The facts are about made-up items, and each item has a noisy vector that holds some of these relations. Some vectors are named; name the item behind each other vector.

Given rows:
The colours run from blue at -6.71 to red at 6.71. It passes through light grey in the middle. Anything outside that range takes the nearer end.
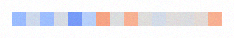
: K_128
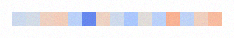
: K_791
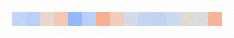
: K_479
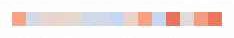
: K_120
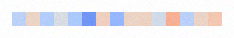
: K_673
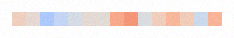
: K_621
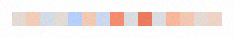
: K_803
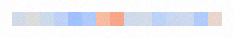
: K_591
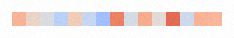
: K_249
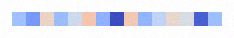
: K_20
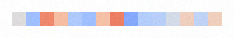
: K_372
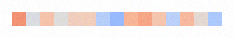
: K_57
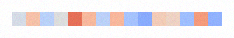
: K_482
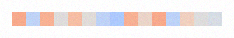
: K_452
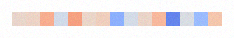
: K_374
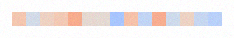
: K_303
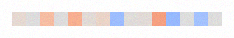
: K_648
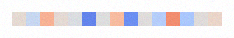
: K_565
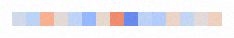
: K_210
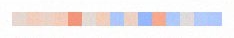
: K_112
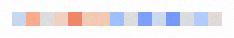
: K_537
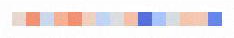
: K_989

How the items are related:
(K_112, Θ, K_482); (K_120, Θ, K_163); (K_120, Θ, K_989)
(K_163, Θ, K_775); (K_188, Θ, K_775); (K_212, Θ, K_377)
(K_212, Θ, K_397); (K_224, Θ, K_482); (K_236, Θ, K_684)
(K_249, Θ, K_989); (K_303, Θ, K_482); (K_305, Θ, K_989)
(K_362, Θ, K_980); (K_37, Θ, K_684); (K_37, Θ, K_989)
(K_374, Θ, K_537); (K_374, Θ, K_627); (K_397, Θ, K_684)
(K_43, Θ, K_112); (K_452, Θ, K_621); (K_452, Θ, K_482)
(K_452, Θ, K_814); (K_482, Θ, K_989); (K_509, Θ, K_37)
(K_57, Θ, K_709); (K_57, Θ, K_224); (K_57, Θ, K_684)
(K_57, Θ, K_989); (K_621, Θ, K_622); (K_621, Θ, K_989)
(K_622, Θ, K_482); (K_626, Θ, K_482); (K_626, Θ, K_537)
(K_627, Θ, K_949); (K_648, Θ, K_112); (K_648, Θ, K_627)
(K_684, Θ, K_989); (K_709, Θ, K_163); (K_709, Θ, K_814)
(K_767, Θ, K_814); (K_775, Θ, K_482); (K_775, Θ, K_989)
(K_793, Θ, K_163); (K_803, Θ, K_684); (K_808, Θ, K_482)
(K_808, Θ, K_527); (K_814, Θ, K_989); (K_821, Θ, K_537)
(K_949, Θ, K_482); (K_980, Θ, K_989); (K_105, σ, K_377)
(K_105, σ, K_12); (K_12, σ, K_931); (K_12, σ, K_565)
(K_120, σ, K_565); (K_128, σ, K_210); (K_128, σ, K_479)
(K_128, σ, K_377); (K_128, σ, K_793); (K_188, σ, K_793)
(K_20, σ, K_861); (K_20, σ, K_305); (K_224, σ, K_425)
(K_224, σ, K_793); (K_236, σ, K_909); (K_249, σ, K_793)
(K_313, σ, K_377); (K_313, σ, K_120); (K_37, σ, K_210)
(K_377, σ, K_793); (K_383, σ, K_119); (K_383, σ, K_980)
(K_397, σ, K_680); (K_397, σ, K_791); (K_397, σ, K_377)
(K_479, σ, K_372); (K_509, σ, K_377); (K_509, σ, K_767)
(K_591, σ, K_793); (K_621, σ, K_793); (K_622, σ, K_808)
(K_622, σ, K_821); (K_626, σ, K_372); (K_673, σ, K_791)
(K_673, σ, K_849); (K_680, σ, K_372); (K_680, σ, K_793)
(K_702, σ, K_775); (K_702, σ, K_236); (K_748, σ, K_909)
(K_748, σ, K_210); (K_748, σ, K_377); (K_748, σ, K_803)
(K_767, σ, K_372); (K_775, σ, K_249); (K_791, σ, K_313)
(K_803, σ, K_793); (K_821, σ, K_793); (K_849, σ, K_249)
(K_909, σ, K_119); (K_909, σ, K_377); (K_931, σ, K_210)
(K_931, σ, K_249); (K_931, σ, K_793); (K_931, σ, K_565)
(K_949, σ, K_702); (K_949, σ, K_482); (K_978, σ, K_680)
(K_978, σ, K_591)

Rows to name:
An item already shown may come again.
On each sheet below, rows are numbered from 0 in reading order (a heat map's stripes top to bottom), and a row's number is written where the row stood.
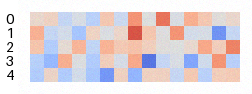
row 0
K_803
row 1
K_808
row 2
K_767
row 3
K_119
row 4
K_673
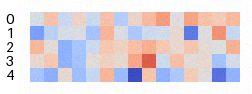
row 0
K_37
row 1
K_383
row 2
K_188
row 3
K_622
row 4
K_20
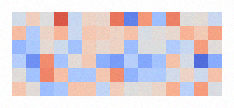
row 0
K_377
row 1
K_767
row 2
K_909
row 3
K_861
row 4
K_372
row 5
K_775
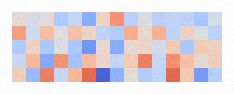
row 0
K_425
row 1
K_452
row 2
K_673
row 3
K_397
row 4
K_305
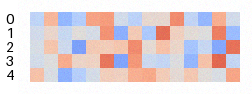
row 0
K_949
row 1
K_236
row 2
K_821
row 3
K_980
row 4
K_188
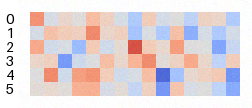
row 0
K_709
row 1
K_627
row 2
K_808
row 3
K_224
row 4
K_989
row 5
K_527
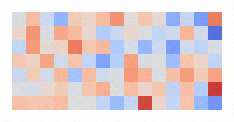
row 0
K_821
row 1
K_684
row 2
K_537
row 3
K_362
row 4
K_509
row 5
K_626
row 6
K_212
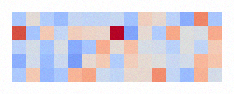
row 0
K_702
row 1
K_793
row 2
K_978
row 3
K_748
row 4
K_949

